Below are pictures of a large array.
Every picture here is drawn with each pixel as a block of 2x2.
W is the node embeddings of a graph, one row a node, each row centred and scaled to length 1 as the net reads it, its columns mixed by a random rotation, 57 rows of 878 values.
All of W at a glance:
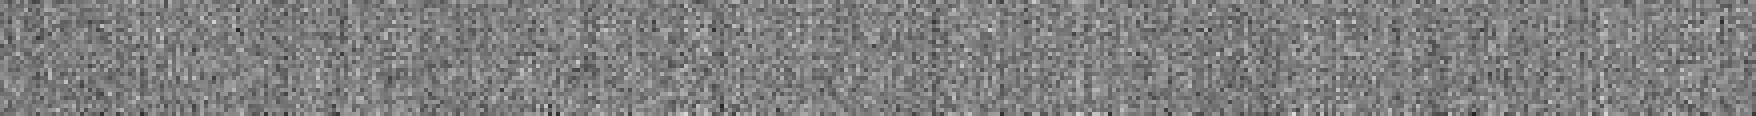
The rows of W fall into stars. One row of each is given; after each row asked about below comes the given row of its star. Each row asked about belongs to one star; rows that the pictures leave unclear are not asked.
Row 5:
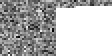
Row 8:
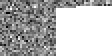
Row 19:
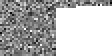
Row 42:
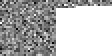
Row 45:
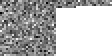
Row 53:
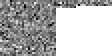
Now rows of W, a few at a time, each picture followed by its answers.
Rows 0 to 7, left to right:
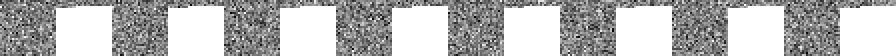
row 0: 19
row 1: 19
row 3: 53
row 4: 8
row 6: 42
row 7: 45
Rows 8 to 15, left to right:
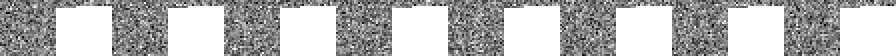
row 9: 42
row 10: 8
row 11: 8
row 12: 42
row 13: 19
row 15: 8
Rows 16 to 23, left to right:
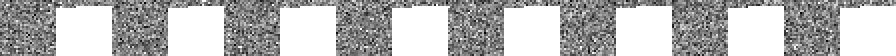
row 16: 53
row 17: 8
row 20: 19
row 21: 53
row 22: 45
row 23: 53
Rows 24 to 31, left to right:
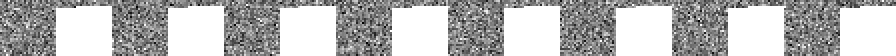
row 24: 45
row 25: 53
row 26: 8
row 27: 8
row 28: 5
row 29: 42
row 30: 19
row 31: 53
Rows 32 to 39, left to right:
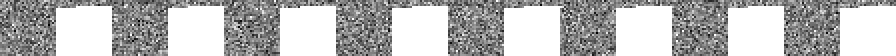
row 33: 19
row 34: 5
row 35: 5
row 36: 5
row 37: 19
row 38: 5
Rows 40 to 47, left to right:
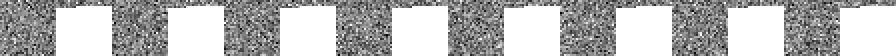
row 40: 45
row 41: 42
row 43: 45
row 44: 8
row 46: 19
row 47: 45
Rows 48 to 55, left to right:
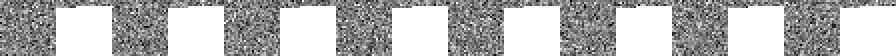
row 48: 8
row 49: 19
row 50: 42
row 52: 45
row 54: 53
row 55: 8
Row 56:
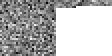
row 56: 45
